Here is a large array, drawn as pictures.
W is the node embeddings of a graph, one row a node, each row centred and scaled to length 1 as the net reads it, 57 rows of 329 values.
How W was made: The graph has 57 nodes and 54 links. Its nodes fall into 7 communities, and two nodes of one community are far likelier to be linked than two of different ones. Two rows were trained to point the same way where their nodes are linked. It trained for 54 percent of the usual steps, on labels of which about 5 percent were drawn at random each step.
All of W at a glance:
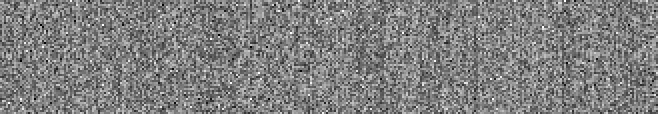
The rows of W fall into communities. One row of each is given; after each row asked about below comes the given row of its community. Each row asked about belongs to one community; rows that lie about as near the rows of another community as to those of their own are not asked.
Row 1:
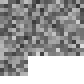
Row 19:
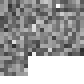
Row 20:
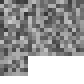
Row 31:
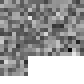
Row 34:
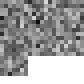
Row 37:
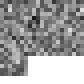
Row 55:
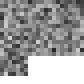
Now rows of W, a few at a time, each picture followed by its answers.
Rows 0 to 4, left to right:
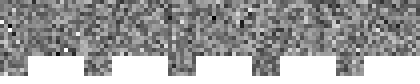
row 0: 31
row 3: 55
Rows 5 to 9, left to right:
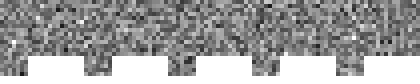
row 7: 20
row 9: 1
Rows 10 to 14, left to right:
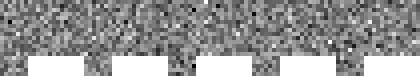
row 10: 1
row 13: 20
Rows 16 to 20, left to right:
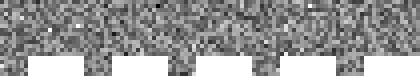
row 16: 31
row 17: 37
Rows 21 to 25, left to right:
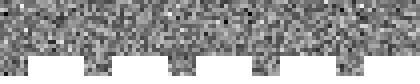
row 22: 37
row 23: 55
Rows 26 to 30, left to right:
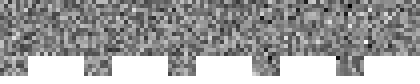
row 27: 1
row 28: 1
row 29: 37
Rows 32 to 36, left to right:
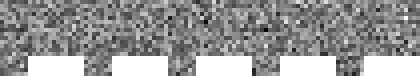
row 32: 20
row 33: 31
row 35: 20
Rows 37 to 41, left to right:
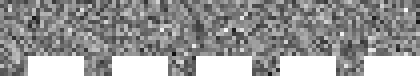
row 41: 34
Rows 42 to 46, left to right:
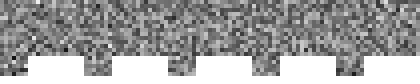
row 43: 34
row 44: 19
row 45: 37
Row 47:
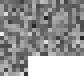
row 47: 37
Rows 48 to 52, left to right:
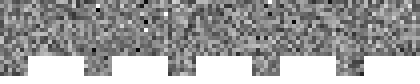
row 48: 20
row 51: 1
